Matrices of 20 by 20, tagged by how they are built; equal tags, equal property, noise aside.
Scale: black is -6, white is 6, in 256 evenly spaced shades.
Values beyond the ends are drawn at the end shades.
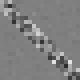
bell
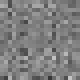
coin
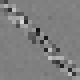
bell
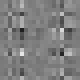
coin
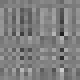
coin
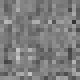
coin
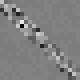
bell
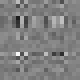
coin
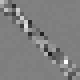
bell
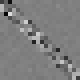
bell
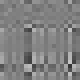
coin
